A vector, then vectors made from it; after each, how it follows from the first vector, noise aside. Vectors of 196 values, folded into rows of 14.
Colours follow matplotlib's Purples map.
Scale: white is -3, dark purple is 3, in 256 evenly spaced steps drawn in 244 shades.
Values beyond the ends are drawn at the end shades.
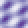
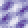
copied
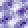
copied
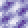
copied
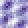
copied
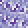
sign-scrambled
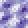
copied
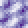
copied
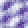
copied
